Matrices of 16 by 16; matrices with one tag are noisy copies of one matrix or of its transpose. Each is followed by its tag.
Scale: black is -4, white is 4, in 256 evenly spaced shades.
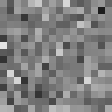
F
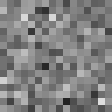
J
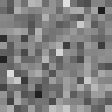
F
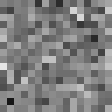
F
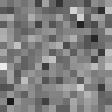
F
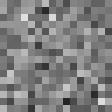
J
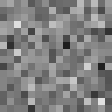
J
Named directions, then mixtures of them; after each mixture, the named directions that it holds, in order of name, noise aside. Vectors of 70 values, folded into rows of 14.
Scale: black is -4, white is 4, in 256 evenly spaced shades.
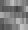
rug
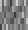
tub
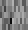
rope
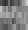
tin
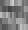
rug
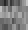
tin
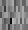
rope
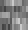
rope, rug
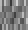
tub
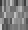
rope, tub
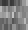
tin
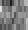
tin, tub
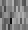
rope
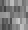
rope, rug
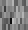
rope
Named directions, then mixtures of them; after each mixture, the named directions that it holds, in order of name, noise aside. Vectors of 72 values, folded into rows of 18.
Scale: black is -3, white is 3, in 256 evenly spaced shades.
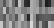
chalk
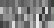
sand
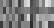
chalk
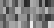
chalk, sand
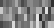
sand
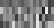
sand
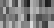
chalk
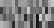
sand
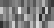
sand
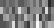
sand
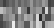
sand
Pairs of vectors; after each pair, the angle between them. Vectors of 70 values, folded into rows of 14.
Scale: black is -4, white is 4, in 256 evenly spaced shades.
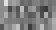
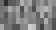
nearly opposite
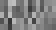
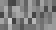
nearly opposite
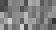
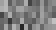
nearly opposite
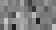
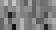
partly aligned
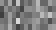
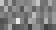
partly aligned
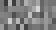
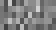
nearly parallel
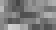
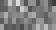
partly opposed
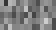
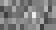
partly opposed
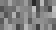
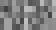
partly aligned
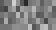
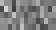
partly opposed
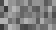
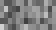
nearly opposite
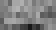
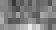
nearly opposite
